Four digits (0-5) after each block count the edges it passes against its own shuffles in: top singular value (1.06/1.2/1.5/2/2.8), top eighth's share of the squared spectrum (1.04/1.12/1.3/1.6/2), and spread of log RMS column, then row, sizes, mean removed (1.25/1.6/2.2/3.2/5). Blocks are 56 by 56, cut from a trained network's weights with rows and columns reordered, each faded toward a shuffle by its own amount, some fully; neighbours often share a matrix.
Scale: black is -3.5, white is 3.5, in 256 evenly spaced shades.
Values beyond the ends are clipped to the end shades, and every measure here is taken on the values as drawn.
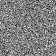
1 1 0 0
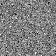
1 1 0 0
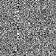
3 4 2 1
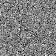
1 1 0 0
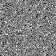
0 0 0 0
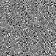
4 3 2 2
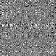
3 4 2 2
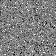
0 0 0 0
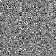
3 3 1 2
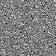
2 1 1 0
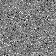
2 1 0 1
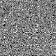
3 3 1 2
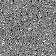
1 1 0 1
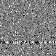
3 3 0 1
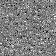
0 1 0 0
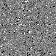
2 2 0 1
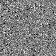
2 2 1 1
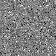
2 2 0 0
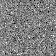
0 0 0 0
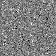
0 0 0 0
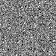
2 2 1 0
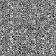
3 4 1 2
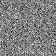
0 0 0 0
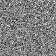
0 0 0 0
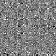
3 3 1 2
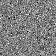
0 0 0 0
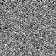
2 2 0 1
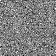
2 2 0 0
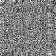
3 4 1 2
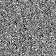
1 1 0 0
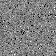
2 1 0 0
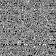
3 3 0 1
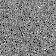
0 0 0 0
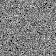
1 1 0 0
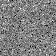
1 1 0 0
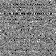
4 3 0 2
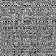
4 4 1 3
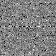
3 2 0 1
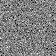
1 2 0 0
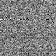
2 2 0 1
